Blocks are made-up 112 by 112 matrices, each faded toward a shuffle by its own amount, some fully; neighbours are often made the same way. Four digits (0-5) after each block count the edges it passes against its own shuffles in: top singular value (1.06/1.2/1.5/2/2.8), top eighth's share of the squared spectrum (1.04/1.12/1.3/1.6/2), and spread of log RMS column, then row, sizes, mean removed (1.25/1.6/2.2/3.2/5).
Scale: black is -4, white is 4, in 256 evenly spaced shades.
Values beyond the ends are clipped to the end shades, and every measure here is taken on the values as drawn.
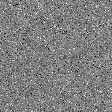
0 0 0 0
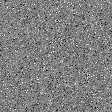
0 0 0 0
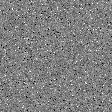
0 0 0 0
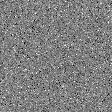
0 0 0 0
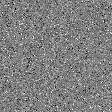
0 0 0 0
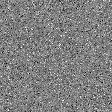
0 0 0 0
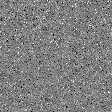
0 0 0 0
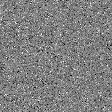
3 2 0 0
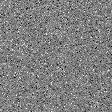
2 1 0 0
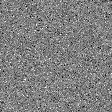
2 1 0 0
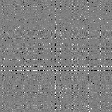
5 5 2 3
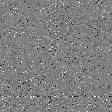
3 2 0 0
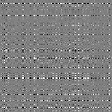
5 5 3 4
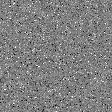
1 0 0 0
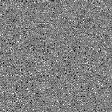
4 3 1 1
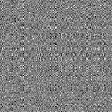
5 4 3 3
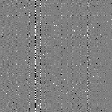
5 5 3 1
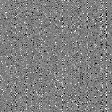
4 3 3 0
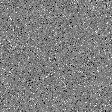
2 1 0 0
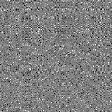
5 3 2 2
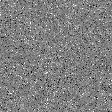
2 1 0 0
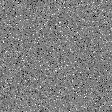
0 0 0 0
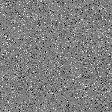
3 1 0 0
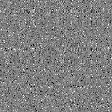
4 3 2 2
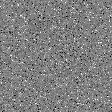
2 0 0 0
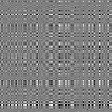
5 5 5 5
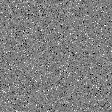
2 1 0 0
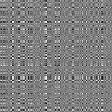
5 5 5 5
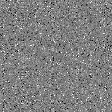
3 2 1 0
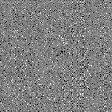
4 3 2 1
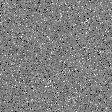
1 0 0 0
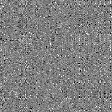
4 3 2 2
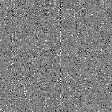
4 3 2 1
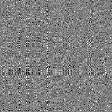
5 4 3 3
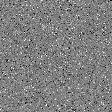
2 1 0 0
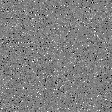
3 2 0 1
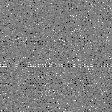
4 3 1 2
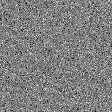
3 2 0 0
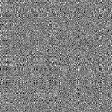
5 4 3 3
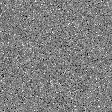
2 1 0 0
